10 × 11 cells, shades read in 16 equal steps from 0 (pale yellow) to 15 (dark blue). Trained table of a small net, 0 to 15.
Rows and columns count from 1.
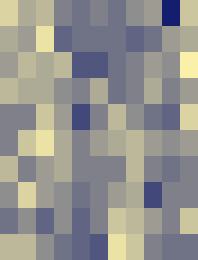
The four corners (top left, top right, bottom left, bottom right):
2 3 4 9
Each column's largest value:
9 8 10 10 12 11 9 10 12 15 9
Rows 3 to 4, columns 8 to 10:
8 6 7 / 8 5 8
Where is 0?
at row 3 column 11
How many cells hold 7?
10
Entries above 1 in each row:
11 10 10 11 11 10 11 11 11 10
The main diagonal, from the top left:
2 6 5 7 12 6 8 5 6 9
